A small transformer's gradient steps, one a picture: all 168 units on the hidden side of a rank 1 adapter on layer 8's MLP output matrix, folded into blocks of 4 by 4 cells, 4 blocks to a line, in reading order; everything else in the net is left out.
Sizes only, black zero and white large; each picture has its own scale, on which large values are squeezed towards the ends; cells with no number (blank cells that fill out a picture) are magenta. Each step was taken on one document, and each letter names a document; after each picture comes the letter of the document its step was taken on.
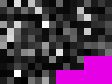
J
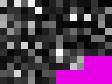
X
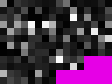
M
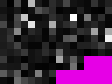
M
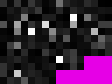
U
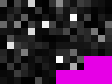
U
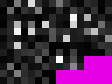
U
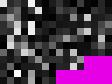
X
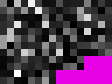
J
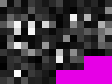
X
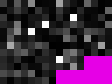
U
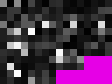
X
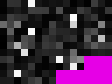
U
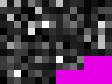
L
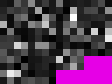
M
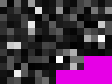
L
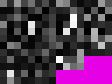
M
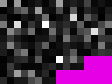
U
